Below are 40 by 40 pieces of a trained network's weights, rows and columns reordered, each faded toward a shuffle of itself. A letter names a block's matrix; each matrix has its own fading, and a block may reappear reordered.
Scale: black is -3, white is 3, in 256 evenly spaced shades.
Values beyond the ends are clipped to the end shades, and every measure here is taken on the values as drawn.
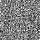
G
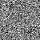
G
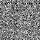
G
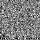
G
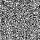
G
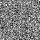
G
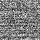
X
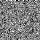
G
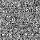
G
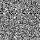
G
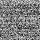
X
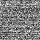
X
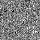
G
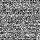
X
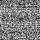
X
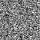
G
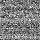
X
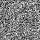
G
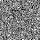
G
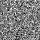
G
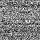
X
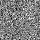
G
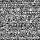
X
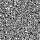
G
